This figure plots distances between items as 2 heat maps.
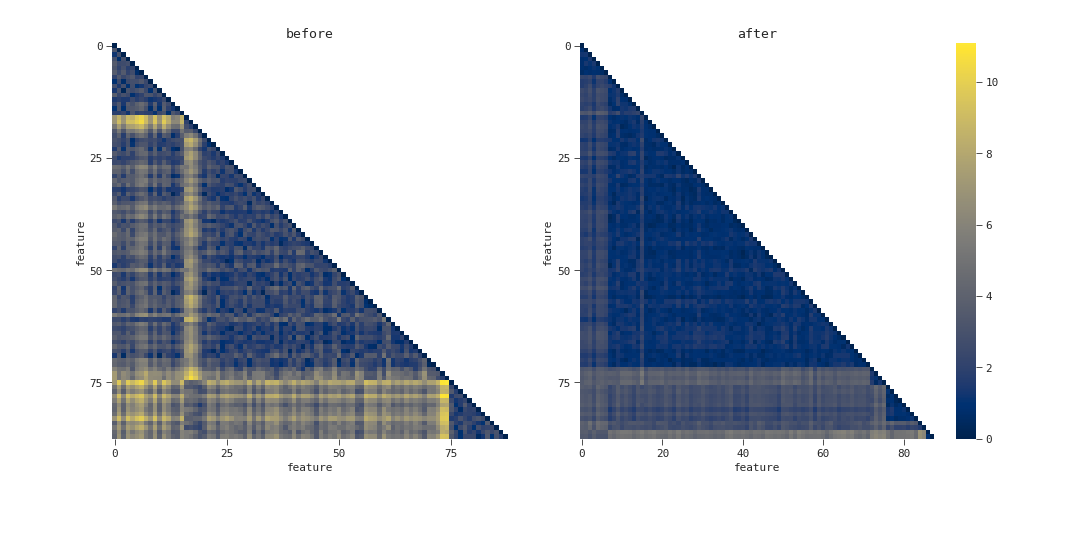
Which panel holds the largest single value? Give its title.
before
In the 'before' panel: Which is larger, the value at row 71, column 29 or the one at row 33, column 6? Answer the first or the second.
the second
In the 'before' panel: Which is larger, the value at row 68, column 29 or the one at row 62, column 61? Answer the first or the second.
the second
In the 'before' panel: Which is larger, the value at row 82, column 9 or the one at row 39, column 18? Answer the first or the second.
the first
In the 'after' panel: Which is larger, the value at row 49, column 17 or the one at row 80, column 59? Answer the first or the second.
the second
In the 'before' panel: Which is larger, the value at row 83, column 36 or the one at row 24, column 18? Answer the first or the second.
the first
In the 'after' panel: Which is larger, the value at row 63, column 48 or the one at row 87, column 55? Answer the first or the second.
the second
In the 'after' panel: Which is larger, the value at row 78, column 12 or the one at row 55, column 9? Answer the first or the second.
the first
